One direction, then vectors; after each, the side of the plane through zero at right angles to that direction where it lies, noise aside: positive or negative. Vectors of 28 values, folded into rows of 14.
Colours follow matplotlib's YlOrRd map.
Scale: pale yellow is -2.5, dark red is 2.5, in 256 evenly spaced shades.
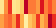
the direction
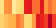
positive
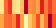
positive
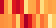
negative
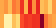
negative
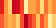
negative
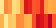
positive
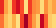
negative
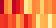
negative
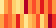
positive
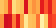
positive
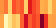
negative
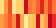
positive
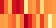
negative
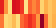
negative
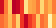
negative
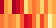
negative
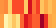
negative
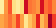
positive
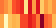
negative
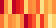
negative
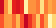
negative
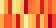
positive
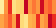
positive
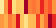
positive
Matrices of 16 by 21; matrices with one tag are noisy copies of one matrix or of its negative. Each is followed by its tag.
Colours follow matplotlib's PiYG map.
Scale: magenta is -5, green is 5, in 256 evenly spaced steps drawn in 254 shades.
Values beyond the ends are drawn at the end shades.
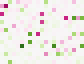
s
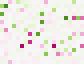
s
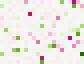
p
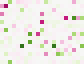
s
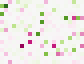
s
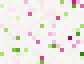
p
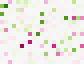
s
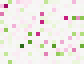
s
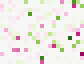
p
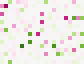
s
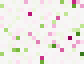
p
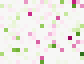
p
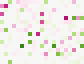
s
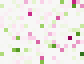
p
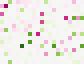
s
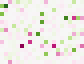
s
